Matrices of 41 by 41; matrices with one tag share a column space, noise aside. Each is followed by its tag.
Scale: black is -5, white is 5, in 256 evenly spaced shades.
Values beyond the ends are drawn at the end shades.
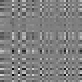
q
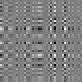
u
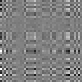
q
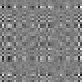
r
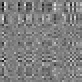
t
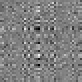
u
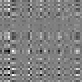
q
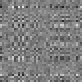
r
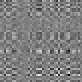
q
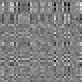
t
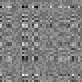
r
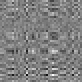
q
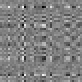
r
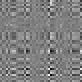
q
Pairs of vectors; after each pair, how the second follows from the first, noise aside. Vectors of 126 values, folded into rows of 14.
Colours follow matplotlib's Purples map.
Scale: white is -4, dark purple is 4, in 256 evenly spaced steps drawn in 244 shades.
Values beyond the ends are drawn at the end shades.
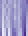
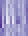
wrapped around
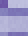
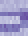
wrapped around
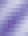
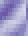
wrapped around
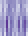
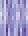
wrapped around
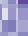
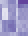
copied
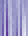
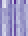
wrapped around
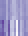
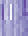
wrapped around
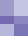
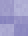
shrunk
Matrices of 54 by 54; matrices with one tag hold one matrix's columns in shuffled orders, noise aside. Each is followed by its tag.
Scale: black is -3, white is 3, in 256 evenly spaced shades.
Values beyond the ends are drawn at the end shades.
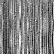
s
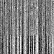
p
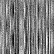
s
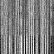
p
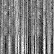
p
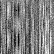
s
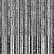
p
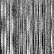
s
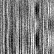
s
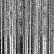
p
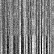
p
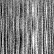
s
